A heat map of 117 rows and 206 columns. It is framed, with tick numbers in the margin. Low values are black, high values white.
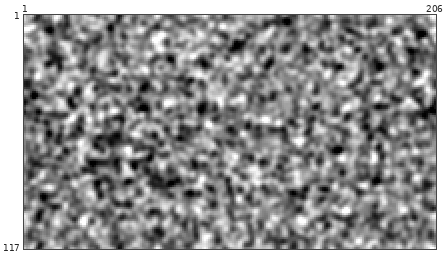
There are no regular stripes. The halves do not mirror each other. The texture is blotchy. Overall the values sit about 50% of the way up the scale. The histogram is bell-shaped.
